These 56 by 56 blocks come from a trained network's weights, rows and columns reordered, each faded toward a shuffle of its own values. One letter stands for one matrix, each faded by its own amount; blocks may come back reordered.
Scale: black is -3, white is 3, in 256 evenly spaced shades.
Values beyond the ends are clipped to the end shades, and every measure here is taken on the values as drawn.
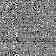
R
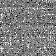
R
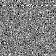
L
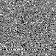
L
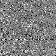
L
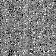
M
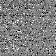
R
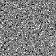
L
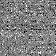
R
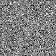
L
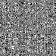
M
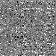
R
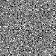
L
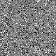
L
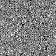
L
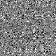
L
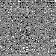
R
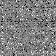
R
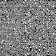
R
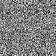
L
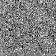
L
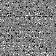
R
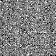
M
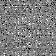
R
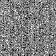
M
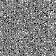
M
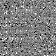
R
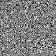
L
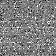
R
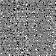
R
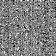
M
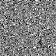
L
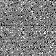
R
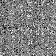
M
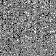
M
